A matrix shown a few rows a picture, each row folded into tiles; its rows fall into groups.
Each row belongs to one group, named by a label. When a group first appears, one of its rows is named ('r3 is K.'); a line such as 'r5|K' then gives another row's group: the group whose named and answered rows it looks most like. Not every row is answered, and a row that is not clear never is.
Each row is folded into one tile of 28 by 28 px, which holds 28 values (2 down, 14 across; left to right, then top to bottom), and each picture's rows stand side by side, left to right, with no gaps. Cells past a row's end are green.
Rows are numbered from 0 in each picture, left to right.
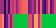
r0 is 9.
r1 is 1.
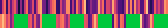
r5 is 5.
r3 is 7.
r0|1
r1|1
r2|1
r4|7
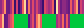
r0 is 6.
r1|6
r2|7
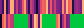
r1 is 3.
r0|6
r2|9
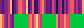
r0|9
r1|1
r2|1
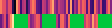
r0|6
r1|5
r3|6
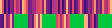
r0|7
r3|9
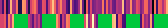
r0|6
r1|5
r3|9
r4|9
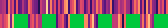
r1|7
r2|3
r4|1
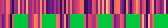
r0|3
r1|1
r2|9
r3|3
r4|5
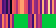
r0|7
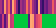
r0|1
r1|6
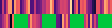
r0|3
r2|5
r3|7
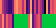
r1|9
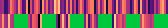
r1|3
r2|3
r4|6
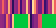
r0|3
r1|5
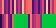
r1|7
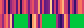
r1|3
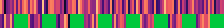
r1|5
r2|7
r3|1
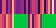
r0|1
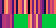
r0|5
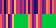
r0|3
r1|9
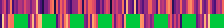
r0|6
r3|6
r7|1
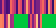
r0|9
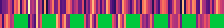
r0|3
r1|6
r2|9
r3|3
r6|5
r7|5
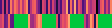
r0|9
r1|5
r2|3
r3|3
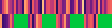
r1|5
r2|9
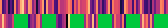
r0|7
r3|6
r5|7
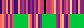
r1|9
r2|3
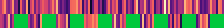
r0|1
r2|7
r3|6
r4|6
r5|6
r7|7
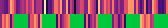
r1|1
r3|5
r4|7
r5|1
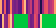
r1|3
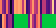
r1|6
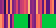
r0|9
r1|6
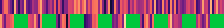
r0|5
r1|1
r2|3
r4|3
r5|3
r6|9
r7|5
